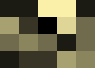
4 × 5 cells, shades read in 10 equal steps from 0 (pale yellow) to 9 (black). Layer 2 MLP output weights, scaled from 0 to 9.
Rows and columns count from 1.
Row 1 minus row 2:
5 1 -9 -1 3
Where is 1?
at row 2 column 4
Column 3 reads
0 9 5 7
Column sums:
24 26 21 12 22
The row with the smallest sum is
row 1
